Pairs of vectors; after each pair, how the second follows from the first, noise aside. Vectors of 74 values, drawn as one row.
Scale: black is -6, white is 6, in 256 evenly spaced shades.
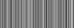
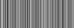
reversed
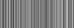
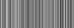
reversed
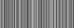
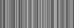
sign-scrambled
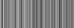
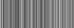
sign-scrambled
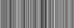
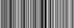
scaled up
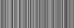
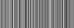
copied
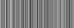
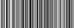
scaled up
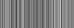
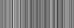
reversed
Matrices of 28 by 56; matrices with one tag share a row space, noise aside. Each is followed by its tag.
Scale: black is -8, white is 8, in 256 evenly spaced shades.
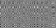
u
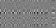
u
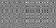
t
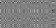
u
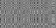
u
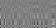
u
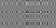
t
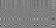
u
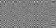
u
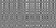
t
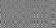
u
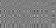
u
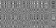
u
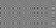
u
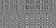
t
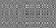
t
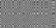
u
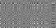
u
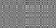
t
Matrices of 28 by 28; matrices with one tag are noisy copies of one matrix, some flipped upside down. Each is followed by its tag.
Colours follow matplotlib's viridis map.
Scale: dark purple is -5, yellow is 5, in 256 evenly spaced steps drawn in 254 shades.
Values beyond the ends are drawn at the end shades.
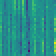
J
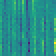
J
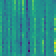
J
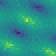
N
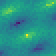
N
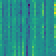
J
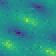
N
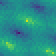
N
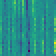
J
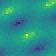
N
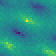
N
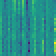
J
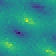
N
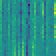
J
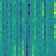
J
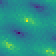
N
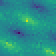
N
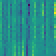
J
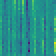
J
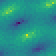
N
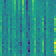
J
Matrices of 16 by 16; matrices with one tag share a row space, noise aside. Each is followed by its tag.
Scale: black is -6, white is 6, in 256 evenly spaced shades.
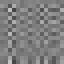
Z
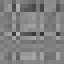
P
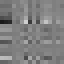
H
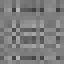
P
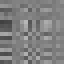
H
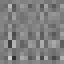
Z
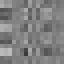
H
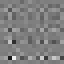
Z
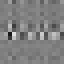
Z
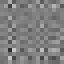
Z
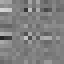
H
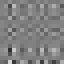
Z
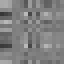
H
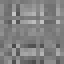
P
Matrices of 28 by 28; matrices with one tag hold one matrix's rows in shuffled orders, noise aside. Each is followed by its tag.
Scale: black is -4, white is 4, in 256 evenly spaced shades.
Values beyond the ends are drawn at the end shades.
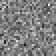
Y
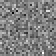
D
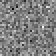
D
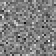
Y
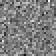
Y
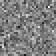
Y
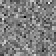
Y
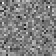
Y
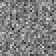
D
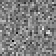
D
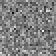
D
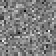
Y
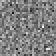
D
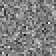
Y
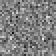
D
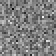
D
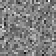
Y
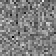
D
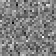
D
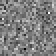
Y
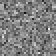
Y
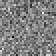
D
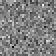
D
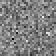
D
